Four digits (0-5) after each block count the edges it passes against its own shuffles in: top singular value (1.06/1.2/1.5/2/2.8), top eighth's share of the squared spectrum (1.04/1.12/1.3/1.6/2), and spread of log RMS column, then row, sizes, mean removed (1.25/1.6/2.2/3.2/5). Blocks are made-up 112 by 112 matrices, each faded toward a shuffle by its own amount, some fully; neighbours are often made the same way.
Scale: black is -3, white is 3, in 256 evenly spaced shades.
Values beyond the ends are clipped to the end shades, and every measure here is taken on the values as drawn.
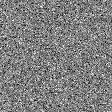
0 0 0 0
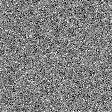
0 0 0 0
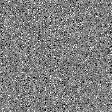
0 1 3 0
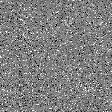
3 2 1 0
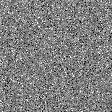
0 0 0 0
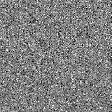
3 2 1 1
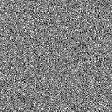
4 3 2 2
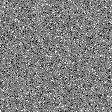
0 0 0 0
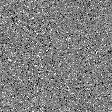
0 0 1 0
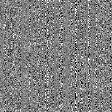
2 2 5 0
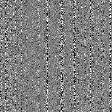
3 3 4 0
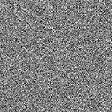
4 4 2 2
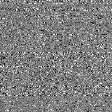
1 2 0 4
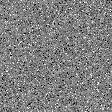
0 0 0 0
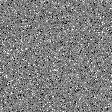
0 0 0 0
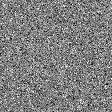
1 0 0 0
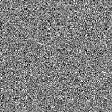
4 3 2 2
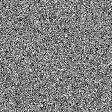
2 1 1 0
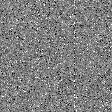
1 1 1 0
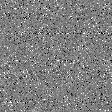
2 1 0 2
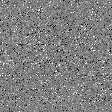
1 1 0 2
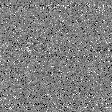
1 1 0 2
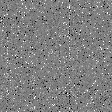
3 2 1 0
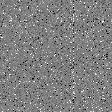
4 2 1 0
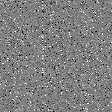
3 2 1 0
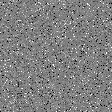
3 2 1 0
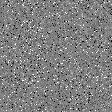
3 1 0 0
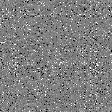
4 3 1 1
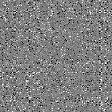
4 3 2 2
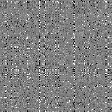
5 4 3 3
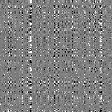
5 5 4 3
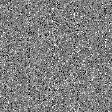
1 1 3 0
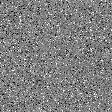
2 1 0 0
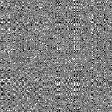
5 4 3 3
